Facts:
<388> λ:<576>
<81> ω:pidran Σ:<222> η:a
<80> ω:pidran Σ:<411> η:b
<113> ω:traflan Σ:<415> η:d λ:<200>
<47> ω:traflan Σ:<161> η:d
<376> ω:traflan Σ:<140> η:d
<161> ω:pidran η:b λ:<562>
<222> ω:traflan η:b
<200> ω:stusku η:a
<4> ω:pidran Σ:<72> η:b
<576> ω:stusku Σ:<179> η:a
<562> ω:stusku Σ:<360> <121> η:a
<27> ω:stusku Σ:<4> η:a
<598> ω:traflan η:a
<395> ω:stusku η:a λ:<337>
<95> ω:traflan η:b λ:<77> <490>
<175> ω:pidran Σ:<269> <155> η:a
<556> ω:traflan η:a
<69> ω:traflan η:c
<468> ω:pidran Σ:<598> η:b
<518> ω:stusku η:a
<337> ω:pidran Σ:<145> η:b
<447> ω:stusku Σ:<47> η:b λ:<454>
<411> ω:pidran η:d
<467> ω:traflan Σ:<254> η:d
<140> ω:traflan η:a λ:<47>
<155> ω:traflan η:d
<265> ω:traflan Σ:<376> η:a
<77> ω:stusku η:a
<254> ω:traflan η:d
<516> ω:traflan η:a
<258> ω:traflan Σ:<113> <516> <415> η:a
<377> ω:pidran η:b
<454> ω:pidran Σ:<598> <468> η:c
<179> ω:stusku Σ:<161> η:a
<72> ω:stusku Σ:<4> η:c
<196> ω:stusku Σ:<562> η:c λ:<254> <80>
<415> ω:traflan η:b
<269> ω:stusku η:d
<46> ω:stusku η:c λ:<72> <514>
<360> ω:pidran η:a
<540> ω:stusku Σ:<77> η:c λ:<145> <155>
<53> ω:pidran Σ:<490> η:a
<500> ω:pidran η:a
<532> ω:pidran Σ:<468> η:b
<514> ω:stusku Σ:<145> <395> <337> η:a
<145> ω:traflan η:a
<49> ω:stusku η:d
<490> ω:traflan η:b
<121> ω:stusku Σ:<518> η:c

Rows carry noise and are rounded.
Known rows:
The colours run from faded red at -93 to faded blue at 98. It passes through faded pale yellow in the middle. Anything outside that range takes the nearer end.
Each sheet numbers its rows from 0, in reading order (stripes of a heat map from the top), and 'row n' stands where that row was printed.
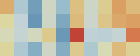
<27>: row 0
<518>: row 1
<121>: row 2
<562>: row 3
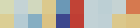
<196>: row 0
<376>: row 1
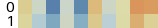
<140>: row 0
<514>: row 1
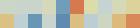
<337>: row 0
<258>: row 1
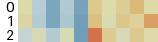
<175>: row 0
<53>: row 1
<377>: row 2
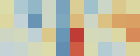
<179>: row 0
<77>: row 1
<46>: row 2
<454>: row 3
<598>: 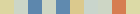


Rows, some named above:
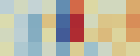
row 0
<161>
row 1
<269>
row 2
<411>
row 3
<179>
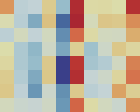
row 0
<72>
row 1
<269>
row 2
<161>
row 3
<179>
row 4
<47>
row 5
<467>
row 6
<265>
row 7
<80>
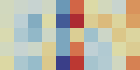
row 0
<80>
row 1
<411>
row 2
<179>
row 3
<447>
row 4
<47>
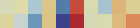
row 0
<69>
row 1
<155>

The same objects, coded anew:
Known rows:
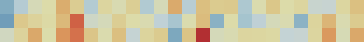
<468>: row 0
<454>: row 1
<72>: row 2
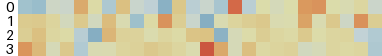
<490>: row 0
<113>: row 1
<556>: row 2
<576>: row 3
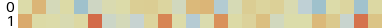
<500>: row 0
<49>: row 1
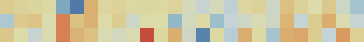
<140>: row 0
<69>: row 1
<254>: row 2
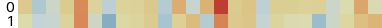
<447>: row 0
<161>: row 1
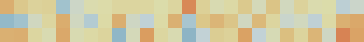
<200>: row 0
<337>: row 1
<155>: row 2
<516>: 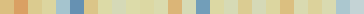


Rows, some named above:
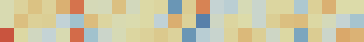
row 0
<46>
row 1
<598>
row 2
<411>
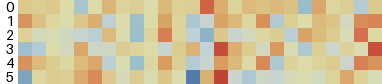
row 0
<27>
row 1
<269>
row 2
<376>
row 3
<4>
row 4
<269>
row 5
<540>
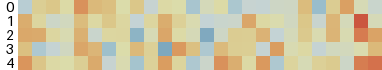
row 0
<69>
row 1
<47>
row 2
<155>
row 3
<80>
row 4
<269>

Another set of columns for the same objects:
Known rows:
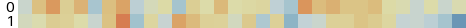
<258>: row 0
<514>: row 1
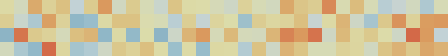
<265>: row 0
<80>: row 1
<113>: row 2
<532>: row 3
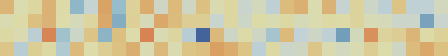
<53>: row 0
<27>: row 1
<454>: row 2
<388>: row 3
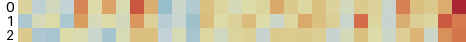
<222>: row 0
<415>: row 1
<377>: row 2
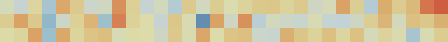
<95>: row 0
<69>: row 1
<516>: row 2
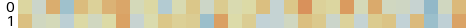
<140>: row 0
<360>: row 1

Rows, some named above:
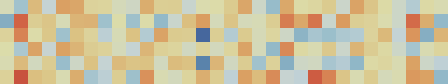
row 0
<598>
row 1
<113>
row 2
<72>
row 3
<598>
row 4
<540>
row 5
<47>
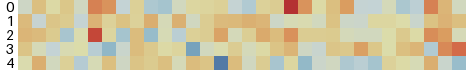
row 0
<376>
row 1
<388>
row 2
<155>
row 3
<161>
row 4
<540>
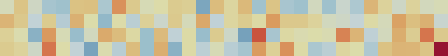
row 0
<46>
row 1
<411>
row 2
<337>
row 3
<4>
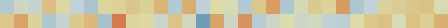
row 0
<447>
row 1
<69>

